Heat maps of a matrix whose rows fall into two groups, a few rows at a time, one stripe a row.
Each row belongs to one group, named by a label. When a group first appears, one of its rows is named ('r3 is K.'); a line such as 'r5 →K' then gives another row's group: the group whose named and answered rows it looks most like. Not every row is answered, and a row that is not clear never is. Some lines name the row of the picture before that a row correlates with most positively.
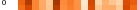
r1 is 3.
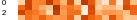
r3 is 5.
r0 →5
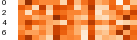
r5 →3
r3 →3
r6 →3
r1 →3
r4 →5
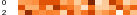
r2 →5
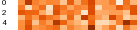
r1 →3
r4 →3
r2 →3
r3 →5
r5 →5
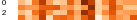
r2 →5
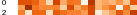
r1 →5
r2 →3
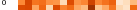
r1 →3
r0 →5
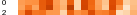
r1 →5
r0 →5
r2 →5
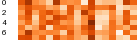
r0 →3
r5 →3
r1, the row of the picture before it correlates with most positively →2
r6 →5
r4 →5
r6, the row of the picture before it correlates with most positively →2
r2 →5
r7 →3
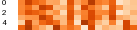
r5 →3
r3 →5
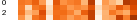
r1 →3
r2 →3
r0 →3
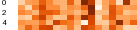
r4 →3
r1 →5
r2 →5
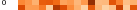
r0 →5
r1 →3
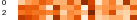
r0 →5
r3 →3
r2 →5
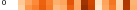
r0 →5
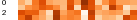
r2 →3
